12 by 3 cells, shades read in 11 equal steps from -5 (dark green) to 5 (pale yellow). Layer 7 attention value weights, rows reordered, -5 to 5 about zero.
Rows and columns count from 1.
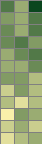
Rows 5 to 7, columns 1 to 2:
1 -1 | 1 1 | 0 0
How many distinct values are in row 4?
3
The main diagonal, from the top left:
-2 1 -2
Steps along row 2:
up down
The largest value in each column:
5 4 3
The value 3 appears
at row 8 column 1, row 11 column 1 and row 11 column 3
